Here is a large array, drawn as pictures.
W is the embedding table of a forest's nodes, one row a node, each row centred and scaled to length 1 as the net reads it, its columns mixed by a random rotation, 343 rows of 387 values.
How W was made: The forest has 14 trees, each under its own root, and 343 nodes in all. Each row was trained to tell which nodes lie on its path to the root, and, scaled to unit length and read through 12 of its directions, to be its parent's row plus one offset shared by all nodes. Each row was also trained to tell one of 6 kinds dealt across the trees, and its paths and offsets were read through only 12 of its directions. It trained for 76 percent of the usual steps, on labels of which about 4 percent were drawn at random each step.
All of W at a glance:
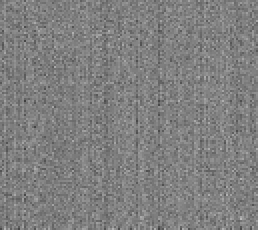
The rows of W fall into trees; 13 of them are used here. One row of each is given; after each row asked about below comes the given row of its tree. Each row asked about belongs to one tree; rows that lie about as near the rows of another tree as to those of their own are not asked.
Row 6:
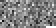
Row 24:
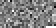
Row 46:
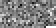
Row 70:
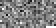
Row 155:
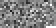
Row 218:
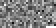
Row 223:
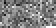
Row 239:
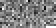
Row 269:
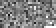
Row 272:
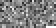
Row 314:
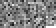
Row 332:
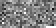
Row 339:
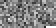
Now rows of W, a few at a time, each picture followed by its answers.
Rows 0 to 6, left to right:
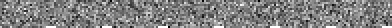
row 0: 24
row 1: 339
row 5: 314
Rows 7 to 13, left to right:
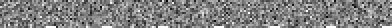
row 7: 218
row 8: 239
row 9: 339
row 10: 24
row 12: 6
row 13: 223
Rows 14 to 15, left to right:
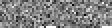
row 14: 339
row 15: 223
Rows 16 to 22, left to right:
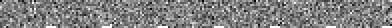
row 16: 155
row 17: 269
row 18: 239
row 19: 6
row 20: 155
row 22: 223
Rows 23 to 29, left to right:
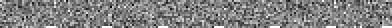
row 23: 239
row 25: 24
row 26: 339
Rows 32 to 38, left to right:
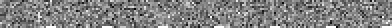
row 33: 155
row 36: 6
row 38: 269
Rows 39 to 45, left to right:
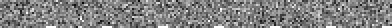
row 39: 155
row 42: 70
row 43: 6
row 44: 24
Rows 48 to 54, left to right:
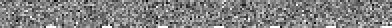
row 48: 46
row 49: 46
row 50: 6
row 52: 314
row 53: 239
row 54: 155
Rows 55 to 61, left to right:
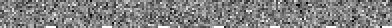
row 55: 155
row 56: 46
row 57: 272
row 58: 24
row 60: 155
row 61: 339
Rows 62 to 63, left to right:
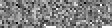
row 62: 223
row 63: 70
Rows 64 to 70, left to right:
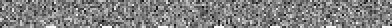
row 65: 6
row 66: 239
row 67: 46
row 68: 46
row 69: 332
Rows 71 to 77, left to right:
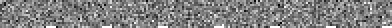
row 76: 272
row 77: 24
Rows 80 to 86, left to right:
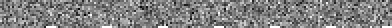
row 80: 46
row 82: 46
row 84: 239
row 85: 223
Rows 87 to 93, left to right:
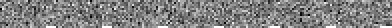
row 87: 239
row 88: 70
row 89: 239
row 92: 218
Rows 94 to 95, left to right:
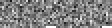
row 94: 239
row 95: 339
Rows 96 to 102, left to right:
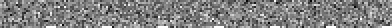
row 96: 218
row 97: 314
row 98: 239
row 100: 155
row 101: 46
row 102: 332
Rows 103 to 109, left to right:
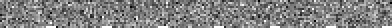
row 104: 218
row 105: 239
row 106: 332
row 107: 70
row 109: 24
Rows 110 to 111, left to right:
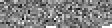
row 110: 272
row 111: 269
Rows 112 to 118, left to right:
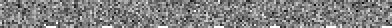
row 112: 223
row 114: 24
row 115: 155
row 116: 155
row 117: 239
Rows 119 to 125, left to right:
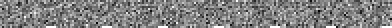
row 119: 24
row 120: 218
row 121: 6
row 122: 239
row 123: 6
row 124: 6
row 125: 223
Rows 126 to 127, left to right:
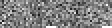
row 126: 46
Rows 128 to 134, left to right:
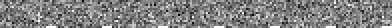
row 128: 218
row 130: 239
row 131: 218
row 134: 314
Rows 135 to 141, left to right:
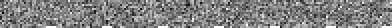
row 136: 6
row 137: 218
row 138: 314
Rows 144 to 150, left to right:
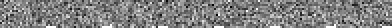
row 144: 46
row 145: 269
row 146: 339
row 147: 339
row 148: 239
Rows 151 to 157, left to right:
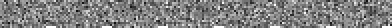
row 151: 155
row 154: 239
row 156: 339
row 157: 46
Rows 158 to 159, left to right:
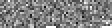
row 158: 24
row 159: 269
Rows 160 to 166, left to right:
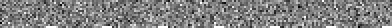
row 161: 24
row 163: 155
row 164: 314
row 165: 239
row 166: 339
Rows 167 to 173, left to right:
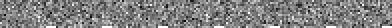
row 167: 332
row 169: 339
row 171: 332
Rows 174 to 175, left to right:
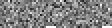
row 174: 24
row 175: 70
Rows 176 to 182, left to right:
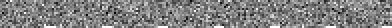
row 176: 223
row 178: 24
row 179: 155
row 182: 218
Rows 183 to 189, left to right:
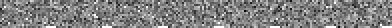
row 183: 239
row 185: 223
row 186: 269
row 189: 223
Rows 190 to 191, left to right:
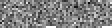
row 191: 239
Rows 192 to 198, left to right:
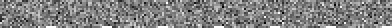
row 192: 24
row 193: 155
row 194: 239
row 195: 155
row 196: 218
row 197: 155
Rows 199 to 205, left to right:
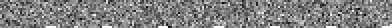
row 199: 155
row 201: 46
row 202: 223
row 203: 218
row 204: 272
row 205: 269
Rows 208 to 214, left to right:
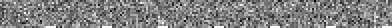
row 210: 314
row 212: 46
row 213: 339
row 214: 218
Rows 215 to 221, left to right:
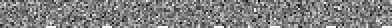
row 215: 218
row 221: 239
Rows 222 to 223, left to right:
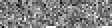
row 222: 332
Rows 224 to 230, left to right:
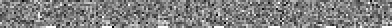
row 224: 218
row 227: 339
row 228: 239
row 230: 155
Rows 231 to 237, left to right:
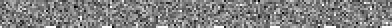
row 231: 24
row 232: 239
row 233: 223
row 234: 314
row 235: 70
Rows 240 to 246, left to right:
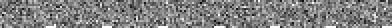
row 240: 269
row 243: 46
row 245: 218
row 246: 218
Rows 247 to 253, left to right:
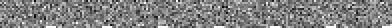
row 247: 70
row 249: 24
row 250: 24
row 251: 339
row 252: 269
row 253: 218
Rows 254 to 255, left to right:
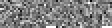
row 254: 70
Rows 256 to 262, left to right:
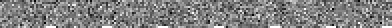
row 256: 155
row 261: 332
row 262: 155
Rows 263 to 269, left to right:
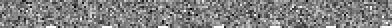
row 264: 332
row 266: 269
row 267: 239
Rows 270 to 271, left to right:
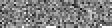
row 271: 223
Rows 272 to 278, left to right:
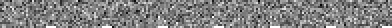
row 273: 155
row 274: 218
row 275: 239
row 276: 339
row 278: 6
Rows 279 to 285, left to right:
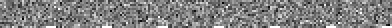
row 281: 314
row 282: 24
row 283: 223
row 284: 70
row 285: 332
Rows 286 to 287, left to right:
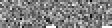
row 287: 70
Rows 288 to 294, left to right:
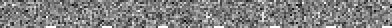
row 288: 218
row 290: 46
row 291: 218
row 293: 218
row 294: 70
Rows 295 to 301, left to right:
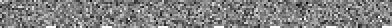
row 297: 155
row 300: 155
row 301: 339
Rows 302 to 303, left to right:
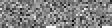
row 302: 218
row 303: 6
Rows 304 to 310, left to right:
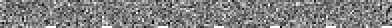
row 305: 218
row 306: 218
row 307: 272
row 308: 70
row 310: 223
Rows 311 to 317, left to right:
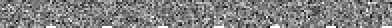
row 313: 223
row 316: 46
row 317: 155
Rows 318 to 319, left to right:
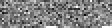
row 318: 218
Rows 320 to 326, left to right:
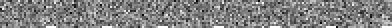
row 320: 239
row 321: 218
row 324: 24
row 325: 218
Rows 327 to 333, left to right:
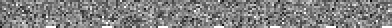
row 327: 239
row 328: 269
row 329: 24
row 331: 6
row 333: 70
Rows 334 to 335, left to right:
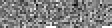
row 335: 314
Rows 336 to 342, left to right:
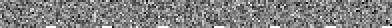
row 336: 155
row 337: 314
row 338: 155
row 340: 339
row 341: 223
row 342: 155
